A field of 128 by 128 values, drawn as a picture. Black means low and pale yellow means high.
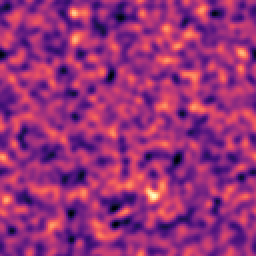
Stripes: none. Seam: none. Lone odd cells: none. Slope: none. Mirror symmetry: none. Grain: blotchy. Histogram: bell-shaped. Average level on the scale: 40%.
